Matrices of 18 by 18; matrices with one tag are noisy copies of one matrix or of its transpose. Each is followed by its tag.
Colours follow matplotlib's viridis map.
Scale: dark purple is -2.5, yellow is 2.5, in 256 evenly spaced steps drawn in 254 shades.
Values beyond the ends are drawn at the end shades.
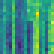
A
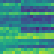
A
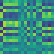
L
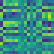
L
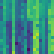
A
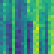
A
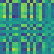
L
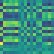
L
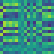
L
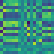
L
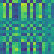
L
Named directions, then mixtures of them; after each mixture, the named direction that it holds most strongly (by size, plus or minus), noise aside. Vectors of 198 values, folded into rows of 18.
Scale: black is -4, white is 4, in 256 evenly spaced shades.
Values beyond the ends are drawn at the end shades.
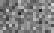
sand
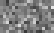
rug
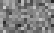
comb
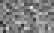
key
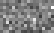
rug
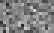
key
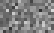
sand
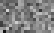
key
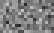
sand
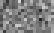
comb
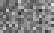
sand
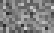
key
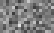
rug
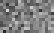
key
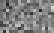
key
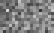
sand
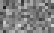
comb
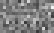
rug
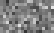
rug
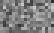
comb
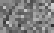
sand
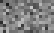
key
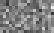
rug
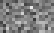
key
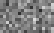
sand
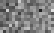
sand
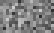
sand
